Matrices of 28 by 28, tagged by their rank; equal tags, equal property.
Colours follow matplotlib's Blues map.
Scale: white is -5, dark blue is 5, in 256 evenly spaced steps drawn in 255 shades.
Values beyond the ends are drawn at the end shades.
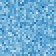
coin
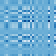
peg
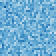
coin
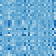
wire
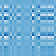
peg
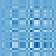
peg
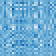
wire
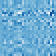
wire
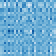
wire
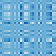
peg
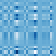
peg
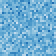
coin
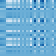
peg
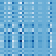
peg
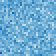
coin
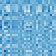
wire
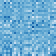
wire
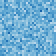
coin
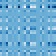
peg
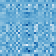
wire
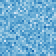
coin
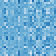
wire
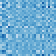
wire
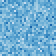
coin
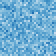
coin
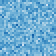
coin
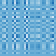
peg
